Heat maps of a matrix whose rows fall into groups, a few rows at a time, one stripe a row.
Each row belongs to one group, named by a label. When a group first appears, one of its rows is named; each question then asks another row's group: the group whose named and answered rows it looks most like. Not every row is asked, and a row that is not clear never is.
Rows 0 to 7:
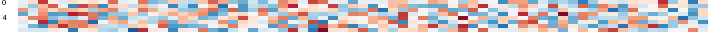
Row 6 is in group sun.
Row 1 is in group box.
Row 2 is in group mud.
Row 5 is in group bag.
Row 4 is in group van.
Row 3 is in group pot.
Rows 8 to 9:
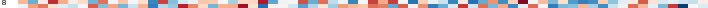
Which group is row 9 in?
van
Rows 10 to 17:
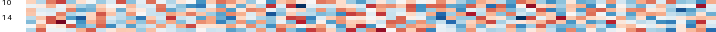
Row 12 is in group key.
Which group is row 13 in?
van
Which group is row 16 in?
van
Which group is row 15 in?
box
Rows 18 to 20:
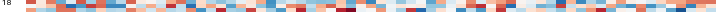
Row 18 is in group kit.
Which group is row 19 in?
box
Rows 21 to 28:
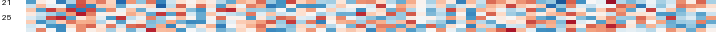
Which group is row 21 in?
kit
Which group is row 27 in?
pot
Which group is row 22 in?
kit
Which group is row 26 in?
sun
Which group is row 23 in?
mud
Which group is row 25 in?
mud
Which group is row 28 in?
kit
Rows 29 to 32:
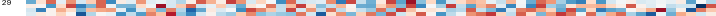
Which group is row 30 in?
key
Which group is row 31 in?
sun
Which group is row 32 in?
box
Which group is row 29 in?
van
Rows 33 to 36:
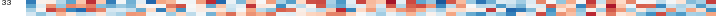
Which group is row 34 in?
pot
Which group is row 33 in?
pot
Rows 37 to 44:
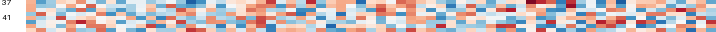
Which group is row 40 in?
van
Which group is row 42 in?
pot
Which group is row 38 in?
sun
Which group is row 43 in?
kit
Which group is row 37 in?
sun
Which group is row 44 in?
van
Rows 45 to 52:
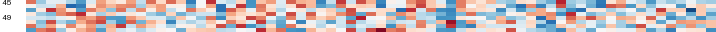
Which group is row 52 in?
bag
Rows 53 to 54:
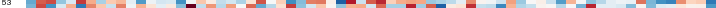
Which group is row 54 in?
van
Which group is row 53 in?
bag
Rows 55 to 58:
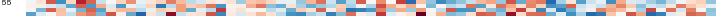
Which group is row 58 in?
bag
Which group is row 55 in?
bag
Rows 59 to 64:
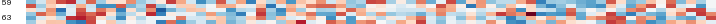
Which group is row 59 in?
mud
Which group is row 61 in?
kit
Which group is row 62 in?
kit
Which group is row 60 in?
mud
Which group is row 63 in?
pot
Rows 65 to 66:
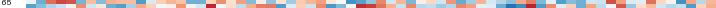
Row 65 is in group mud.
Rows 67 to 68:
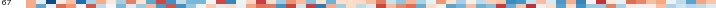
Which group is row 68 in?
sun
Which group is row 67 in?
key
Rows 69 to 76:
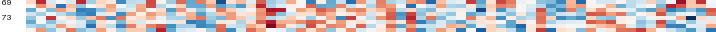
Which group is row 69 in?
kit
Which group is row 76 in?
key
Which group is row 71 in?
key
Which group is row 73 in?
van
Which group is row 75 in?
key
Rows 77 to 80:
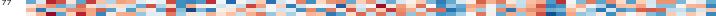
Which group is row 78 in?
bag
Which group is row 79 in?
sun
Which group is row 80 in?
bag
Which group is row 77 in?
box
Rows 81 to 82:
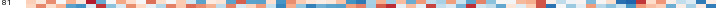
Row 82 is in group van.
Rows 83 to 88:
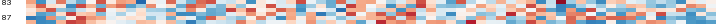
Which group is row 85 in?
van
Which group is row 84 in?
bag
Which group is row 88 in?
sun
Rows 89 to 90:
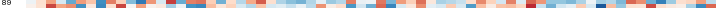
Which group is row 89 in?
bag
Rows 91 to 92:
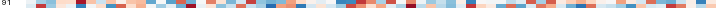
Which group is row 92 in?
van
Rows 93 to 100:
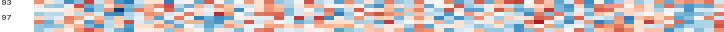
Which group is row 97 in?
sun
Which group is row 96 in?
pot
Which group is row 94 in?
key
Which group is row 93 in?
kit
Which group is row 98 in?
mud
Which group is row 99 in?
key
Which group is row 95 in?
key
